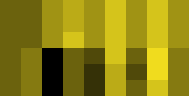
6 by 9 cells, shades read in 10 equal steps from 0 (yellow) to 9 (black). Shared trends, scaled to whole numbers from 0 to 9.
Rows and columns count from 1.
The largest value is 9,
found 3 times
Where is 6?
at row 4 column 5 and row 5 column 7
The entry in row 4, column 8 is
0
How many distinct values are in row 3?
3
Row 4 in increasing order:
0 1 4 4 5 5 5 6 9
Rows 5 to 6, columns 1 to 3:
5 4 9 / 5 4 9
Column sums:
30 27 36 20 29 8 25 4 21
